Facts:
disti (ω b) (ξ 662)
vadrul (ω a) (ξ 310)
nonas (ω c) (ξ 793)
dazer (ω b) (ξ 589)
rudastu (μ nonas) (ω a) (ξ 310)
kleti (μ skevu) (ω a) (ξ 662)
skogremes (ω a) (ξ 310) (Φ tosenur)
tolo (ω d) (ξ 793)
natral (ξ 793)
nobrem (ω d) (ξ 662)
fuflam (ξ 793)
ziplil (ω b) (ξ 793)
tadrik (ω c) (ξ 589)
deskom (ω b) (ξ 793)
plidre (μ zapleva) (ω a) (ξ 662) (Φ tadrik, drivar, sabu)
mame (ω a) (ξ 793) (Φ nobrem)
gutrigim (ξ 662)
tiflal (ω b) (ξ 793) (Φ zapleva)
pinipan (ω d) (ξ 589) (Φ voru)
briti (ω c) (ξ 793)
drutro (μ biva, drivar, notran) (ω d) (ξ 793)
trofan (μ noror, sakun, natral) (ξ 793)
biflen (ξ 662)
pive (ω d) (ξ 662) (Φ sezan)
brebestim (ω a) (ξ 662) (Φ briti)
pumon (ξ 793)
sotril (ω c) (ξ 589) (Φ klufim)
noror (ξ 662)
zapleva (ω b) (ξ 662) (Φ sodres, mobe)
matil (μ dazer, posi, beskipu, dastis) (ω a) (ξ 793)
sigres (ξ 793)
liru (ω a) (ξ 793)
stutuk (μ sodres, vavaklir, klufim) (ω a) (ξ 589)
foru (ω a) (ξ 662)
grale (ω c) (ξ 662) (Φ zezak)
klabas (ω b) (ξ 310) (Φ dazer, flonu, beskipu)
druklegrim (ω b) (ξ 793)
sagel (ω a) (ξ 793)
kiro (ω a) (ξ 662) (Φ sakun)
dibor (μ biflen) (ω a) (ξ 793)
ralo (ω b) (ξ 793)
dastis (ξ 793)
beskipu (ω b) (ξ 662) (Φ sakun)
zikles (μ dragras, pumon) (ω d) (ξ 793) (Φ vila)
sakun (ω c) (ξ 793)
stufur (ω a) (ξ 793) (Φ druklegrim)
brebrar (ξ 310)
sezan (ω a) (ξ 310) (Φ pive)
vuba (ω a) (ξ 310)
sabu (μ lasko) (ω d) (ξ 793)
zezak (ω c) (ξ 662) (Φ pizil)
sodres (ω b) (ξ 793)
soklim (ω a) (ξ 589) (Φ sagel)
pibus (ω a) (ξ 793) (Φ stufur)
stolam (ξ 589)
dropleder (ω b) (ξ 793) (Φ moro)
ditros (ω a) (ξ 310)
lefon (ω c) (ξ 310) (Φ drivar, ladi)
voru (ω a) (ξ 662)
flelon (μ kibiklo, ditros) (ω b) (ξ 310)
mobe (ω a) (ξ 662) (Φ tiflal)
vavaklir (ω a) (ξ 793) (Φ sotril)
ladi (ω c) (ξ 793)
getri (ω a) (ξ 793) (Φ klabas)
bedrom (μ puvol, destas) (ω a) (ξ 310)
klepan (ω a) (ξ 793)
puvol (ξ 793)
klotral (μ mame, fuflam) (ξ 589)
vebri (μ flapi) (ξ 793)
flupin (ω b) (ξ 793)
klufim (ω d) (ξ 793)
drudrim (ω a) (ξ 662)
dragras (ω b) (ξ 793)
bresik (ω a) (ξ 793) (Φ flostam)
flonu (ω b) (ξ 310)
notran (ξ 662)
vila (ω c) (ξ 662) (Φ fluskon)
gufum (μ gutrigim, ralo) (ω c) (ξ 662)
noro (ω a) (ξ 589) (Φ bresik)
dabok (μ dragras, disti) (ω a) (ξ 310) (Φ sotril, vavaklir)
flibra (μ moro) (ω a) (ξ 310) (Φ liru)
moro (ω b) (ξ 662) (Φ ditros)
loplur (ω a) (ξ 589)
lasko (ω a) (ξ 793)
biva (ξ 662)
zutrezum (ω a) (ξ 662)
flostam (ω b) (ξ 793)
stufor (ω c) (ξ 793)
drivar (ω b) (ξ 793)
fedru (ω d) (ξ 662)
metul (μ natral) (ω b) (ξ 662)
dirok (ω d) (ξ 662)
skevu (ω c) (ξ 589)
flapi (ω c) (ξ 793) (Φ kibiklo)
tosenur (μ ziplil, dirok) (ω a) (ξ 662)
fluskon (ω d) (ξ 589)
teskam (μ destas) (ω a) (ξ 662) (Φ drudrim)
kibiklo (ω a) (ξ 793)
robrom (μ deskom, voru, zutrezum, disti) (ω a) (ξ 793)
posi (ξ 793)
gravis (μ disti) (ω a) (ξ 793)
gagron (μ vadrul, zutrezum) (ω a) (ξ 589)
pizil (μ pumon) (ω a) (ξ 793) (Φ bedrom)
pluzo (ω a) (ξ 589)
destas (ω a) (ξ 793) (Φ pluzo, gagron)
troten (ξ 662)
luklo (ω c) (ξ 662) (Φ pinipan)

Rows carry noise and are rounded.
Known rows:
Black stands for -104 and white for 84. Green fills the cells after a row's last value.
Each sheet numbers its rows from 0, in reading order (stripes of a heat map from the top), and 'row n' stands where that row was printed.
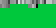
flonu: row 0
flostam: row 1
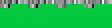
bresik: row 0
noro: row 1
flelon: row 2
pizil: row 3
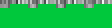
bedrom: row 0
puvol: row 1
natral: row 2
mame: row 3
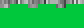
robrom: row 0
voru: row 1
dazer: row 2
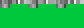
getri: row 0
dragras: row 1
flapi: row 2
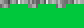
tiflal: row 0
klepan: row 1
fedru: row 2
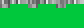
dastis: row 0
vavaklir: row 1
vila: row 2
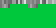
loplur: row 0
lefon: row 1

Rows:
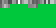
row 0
destas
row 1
pluzo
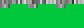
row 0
stutuk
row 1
ladi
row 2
tosenur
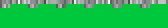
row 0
teskam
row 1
disti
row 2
beskipu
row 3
soklim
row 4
foru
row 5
moro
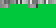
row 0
gagron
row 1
pumon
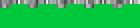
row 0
kiro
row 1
klabas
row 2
tolo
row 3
klotral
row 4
briti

